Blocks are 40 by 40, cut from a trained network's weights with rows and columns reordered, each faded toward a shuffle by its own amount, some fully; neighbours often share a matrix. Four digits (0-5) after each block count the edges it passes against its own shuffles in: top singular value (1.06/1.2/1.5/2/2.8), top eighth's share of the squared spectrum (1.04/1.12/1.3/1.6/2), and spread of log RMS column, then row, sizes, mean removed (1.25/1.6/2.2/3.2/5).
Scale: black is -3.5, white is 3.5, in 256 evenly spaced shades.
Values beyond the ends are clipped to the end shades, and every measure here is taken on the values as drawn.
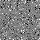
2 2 0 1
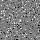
0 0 0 0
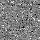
2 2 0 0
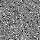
0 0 0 0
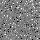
1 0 0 0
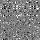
3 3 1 2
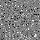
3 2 0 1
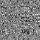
3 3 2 2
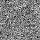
1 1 0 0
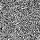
0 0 0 0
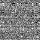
3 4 1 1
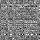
3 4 1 2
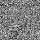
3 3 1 1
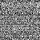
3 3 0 0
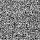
1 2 0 0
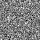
0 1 0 0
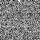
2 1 0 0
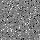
0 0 0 0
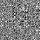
2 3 1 1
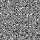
2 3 0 1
